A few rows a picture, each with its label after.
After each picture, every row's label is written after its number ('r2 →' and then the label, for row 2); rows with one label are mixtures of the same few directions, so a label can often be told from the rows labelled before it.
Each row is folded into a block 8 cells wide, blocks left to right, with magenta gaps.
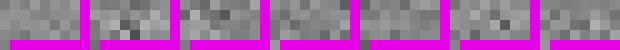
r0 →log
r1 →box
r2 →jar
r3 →log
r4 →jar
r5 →log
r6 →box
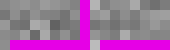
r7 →box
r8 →jar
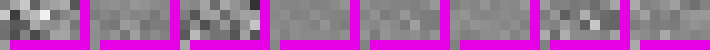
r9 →jar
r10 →box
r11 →log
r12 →log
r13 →log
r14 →log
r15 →log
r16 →jar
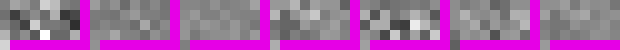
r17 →box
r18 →log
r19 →log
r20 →jar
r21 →box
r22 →box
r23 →jar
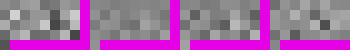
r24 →box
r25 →box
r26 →box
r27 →log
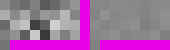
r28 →box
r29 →box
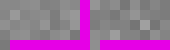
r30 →box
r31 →log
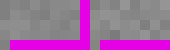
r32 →jar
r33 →log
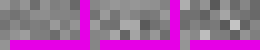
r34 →log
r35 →box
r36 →log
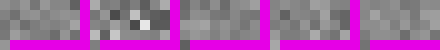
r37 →log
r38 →log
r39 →jar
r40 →box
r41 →box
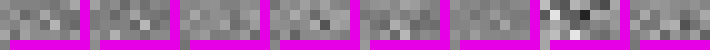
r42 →log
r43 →log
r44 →box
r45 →log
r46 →box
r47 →log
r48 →jar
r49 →box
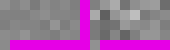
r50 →log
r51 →jar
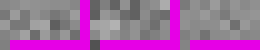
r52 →box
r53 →jar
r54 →log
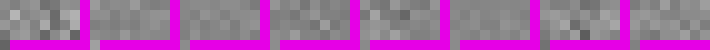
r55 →box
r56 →jar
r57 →log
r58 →log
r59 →jar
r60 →box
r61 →box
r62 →log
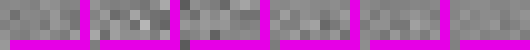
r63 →box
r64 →log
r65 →jar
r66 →box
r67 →box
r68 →box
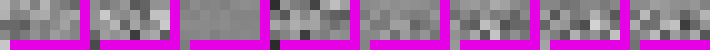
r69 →jar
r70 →box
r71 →jar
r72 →jar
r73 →box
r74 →box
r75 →box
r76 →box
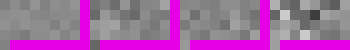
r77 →log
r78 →jar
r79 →box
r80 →jar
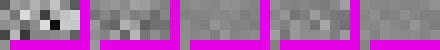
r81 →log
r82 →box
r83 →box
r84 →log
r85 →log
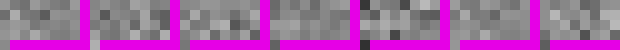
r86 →jar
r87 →box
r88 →box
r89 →jar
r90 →jar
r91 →jar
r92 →box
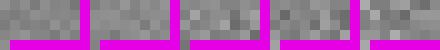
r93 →log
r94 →log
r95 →box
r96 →box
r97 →jar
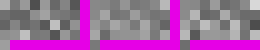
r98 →log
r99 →log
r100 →log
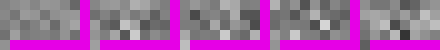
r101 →log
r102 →box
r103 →box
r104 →log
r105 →box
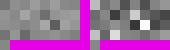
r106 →log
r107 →log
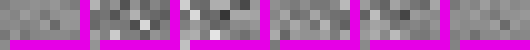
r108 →log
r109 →log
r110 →jar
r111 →log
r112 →jar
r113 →log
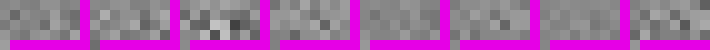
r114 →box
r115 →box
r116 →box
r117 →log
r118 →box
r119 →log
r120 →box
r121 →log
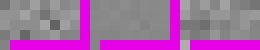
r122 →log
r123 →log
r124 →jar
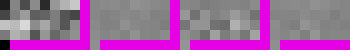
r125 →jar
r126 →box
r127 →box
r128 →box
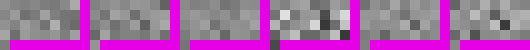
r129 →log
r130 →log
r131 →box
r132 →box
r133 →log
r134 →log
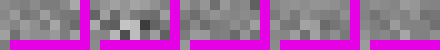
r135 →log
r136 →box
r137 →log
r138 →box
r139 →box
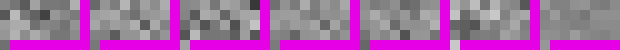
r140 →jar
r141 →log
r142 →log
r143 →log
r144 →box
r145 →jar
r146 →jar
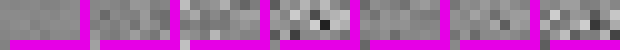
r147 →box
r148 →box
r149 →jar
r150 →log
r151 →jar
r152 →log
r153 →box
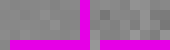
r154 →log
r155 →box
